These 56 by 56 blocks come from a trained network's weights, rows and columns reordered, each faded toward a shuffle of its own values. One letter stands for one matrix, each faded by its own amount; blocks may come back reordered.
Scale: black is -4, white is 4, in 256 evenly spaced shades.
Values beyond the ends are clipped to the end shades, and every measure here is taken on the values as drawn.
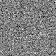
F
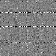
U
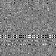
U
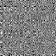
U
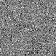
F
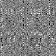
U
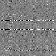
U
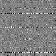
U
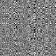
U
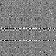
U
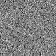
F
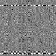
U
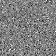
F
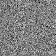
F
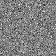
F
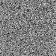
F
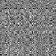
U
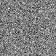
F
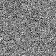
F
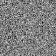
F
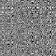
U
